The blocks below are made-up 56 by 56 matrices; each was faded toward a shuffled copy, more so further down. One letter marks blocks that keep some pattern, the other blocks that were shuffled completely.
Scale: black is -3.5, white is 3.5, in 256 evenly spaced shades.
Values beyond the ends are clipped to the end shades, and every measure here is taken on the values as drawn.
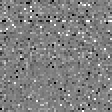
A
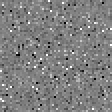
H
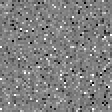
H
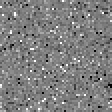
H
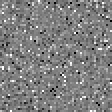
H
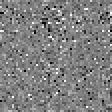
A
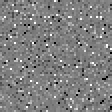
H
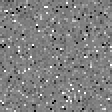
H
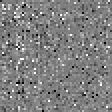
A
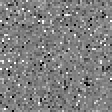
H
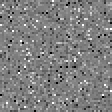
H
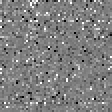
A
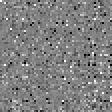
A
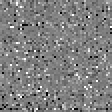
A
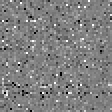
A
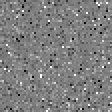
H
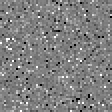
H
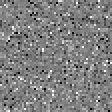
H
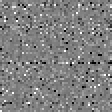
A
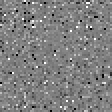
A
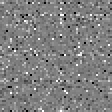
A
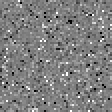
H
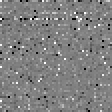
A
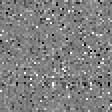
A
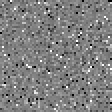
H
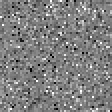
H
